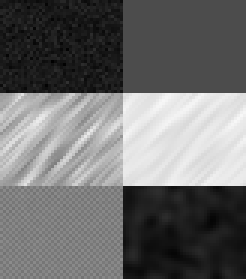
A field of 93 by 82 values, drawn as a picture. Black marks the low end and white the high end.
It is made of 3 by 2 panels. Panel 1,1: very low, fine-grained, faint in contrast. Panel 1,2: low, flat. Panel 2,1: high, slanting up to the right. Panel 2,2: very high, slanting up to the right, faint in contrast. Panel 3,1: middling, checkered, faint in contrast. Panel 3,2: very low, blotchy, faint in contrast.
